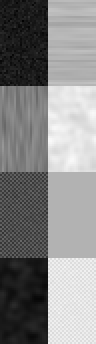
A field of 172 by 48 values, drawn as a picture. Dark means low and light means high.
It is made of 4 by 2 panels. Panel 1,1: very low, fine-grained, faint in contrast. Panel 1,2: high, streaked across, faint in contrast. Panel 2,1: middling, streaked downward, faint in contrast. Panel 2,2: very high, blotchy, faint in contrast. Panel 3,1: low, checkered. Panel 3,2: high, flat. Panel 4,1: very low, blotchy, faint in contrast. Panel 4,2: very high, checkered, faint in contrast.
